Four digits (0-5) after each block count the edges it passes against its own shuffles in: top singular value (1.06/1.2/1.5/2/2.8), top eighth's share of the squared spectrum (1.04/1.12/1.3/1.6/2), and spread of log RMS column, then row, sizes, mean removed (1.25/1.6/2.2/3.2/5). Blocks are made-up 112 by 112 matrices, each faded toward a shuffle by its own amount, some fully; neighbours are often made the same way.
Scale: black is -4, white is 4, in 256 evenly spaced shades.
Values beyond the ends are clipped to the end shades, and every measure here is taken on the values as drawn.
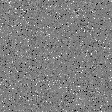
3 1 0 0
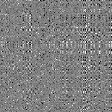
5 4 3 3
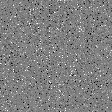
3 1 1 0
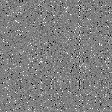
4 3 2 1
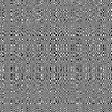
5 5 4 4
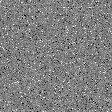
0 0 0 0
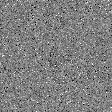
0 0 0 1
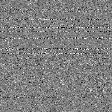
2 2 0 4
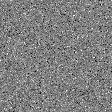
0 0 0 0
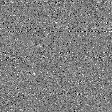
2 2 0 2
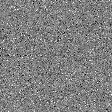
0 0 0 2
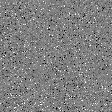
3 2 0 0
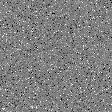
1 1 0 0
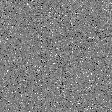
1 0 1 0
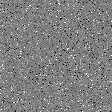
0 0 0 0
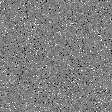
0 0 0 0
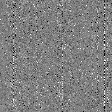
3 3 3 0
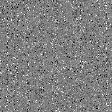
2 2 2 0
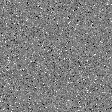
0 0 0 0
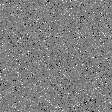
0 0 0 0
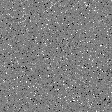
0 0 0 0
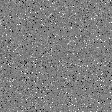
1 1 1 0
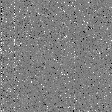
2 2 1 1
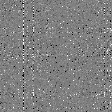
3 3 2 1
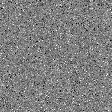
2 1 0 0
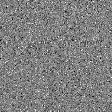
3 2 1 1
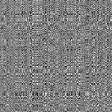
5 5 4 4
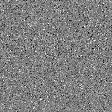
3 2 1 1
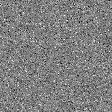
2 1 0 0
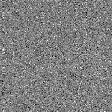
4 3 1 1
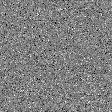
2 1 0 0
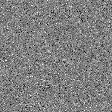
3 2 0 1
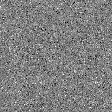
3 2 0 0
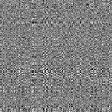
5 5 3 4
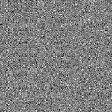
4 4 2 2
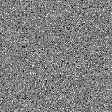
3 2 1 1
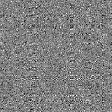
4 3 2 2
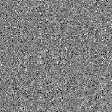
4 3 2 2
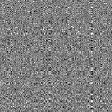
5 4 3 3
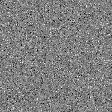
2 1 0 0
